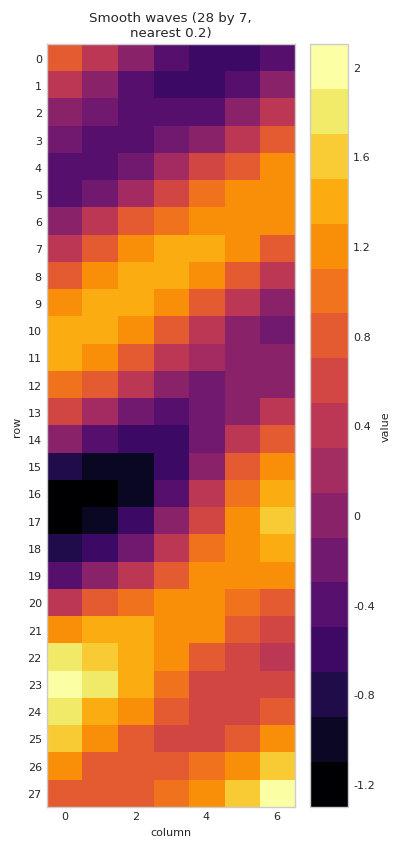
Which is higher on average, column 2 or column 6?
column 6
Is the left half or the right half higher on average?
right
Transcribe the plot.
Title: Smooth waves (28 by 7, nearest 0.2)
x-axis: column, ticks 0 2 4 6
y-axis: row, ticks 0 1 2 3 4 5 6 7 8 9 10 11 12 13 14 15 16 17 18 19 20 21 22 23 24 25 26 27 (0 at the top)
Colour bar: value, ticks -1.2 -0.8 -0.4 0 0.4 0.8 1.2 1.6 2
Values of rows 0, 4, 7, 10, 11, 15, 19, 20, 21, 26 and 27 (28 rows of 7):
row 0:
0.8 0.4 0 -0.4 -0.6 -0.6 -0.4
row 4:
-0.4 -0.4 -0.2 0.2 0.6 0.8 1.2
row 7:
0.4 0.8 1.2 1.4 1.4 1.2 0.8
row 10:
1.4 1.4 1.2 0.8 0.4 0 -0.2
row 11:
1.4 1.2 0.8 0.4 0.2 0 0
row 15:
-0.8 -1 -1 -0.6 0 0.8 1.2
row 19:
-0.4 0 0.4 0.8 1.2 1.2 1.2
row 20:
0.4 0.8 1 1.2 1.2 1 0.8
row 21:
1.2 1.4 1.4 1.2 1.2 0.8 0.6
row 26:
1.2 0.8 0.8 0.8 1 1.2 1.6
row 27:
0.8 0.8 0.8 1 1.2 1.6 2
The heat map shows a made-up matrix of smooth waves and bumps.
